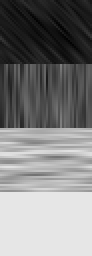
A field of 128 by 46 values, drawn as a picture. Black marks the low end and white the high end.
It is made of 4 by 1 panels. Panel 1,1: very low, slanting down to the right, faint in contrast. Panel 2,1: low, streaked downward. Panel 3,1: high, streaked across. Panel 4,1: very high, flat.
